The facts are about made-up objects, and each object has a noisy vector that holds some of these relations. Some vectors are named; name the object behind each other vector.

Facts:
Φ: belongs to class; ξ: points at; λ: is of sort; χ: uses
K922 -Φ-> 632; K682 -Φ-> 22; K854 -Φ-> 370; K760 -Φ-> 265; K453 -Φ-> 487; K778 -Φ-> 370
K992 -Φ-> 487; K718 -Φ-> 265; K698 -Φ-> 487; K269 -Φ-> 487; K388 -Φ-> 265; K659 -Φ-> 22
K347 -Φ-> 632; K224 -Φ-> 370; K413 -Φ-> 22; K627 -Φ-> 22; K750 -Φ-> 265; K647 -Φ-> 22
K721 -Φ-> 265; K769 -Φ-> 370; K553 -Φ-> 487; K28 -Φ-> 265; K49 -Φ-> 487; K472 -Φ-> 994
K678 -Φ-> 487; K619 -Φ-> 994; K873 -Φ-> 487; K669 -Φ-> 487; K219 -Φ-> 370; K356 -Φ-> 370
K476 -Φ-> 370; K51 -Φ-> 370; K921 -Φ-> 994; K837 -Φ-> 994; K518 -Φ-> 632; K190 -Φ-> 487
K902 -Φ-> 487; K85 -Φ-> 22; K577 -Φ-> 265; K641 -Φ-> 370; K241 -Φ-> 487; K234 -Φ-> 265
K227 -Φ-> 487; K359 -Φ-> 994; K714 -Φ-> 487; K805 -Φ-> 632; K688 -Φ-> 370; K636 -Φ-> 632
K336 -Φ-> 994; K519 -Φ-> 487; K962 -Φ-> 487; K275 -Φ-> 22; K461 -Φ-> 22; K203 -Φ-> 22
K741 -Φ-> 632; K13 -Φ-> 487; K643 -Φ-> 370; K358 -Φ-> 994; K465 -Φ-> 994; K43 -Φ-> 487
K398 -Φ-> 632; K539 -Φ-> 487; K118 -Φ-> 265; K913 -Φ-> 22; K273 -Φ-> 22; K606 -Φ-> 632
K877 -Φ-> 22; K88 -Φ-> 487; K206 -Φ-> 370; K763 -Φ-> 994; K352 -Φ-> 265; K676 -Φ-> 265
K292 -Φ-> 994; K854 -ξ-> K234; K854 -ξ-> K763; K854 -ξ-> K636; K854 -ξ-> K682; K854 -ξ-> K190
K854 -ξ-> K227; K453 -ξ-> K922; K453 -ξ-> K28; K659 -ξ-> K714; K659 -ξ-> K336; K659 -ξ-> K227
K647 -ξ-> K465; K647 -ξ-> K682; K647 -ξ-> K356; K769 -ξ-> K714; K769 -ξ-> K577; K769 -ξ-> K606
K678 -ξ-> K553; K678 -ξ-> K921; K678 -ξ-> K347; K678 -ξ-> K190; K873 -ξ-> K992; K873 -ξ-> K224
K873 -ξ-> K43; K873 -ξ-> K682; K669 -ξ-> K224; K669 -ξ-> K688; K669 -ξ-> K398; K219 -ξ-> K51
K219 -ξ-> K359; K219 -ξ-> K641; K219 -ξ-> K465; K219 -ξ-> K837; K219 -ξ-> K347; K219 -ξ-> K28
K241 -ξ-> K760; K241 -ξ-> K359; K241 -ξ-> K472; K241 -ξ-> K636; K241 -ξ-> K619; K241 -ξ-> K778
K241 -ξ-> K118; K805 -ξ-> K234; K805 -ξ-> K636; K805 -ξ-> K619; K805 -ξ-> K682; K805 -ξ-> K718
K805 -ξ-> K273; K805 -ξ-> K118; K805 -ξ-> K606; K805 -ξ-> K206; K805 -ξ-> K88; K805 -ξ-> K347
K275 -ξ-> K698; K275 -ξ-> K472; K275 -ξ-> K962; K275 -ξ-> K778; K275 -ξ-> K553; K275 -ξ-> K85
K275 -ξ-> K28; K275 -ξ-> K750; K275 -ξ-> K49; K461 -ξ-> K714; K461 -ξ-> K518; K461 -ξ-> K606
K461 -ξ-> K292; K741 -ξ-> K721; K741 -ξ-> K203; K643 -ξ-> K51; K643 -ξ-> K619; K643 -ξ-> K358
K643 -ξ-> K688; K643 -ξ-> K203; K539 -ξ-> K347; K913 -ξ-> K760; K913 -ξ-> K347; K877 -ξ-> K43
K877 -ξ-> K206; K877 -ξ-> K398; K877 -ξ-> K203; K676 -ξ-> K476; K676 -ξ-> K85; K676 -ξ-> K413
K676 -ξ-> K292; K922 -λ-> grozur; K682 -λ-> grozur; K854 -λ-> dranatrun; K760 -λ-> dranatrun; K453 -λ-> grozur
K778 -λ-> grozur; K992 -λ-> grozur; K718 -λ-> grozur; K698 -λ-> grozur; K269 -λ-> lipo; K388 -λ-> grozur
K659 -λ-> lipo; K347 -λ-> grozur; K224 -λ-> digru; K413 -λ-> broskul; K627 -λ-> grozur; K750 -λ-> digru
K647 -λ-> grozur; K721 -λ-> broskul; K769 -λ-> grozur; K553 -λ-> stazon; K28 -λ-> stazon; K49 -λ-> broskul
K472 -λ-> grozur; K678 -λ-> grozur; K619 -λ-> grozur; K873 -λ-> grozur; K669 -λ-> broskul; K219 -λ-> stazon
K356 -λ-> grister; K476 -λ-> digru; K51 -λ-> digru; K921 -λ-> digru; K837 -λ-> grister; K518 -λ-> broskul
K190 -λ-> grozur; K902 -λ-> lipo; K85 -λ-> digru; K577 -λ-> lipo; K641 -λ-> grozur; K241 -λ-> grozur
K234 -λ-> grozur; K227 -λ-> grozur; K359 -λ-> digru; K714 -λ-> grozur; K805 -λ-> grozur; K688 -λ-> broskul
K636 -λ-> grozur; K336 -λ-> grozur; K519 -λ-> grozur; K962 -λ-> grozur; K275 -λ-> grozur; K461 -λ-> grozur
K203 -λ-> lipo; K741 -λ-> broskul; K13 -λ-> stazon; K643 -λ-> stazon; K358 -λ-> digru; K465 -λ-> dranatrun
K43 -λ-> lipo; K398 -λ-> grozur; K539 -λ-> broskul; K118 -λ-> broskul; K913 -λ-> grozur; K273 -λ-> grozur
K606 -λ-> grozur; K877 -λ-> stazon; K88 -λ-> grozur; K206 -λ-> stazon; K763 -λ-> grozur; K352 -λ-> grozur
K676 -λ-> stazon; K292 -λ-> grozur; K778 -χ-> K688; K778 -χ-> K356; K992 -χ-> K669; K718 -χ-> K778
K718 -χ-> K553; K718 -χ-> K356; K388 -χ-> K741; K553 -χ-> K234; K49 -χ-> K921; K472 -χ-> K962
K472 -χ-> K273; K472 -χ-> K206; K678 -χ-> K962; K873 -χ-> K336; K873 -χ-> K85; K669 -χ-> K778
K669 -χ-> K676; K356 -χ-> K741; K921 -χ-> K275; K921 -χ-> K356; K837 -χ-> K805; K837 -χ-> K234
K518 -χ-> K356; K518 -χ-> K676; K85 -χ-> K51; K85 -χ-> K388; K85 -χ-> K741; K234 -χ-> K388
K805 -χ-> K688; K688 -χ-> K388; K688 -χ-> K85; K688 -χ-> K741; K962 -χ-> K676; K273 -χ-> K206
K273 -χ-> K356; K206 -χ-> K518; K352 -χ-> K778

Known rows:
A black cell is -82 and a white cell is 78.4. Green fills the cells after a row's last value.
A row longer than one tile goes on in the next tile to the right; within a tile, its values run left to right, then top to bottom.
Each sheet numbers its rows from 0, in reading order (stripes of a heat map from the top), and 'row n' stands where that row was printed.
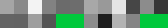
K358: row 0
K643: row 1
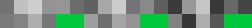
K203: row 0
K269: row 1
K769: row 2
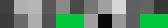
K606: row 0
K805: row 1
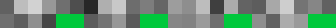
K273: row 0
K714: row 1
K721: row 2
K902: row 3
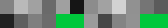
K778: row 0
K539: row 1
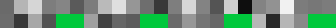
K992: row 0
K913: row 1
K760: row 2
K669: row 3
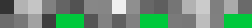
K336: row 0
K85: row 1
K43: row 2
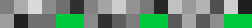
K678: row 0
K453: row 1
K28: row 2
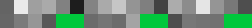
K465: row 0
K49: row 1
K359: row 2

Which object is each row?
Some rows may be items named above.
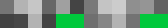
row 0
K398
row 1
K203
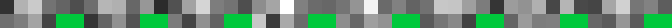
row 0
K336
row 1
K636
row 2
K519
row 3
K877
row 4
K13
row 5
K619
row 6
K118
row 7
K227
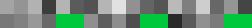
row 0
K721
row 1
K627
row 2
K51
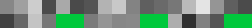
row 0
K206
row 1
K413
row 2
K647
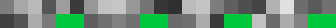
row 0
K356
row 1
K837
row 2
K336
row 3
K659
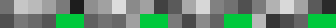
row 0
K472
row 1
K553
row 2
K519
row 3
K275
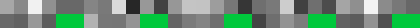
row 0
K358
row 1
K676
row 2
K837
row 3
K476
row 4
K358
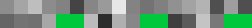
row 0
K49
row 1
K669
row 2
K688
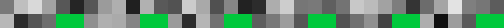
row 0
K275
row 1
K577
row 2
K854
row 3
K714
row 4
K619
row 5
K873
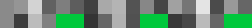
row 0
K741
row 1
K606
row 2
K224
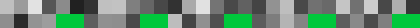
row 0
K219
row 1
K292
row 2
K461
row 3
K518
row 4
K750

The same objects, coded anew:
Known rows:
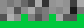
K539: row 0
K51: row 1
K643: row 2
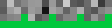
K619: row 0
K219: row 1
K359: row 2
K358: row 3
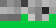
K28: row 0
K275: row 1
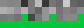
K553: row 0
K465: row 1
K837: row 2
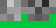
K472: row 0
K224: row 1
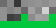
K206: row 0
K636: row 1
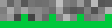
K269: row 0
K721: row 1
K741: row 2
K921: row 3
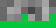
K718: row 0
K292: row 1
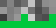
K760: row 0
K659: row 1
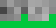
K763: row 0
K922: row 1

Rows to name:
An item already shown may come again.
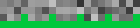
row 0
K539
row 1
K913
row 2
K553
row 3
K669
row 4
K676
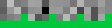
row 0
K619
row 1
K219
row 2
K398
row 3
K413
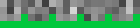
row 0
K518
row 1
K688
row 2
K606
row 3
K721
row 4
K714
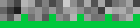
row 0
K854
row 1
K13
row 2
K472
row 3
K676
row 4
K49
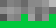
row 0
K118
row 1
K627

